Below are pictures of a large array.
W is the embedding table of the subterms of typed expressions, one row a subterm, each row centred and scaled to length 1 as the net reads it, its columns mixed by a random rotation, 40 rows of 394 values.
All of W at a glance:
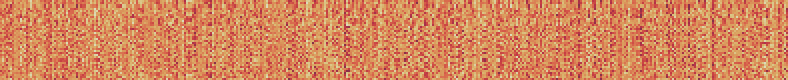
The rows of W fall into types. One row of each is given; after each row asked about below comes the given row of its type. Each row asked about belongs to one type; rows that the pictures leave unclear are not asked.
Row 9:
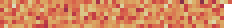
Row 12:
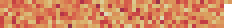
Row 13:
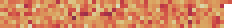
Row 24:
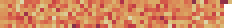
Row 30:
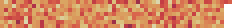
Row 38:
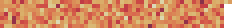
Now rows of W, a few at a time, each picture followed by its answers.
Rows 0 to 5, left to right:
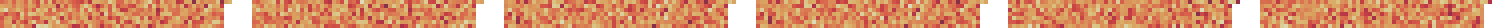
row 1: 24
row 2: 38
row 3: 38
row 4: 9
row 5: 13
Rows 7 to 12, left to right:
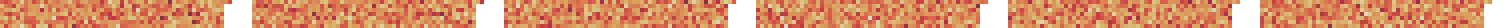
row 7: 24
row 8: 12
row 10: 9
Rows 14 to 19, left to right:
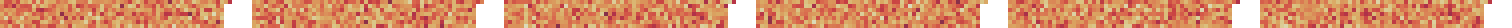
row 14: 12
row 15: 30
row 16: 13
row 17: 38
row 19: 13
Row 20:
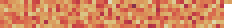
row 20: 24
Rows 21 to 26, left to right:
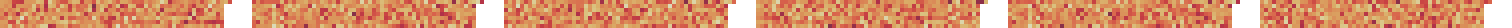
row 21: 38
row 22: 13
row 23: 9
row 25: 13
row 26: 30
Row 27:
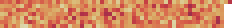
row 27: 13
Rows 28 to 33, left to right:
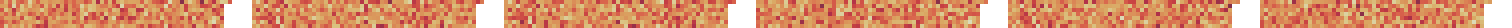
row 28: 9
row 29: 30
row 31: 9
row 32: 30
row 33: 12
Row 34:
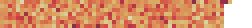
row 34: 24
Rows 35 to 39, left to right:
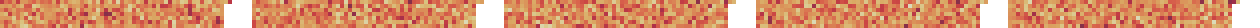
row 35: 13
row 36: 12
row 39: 24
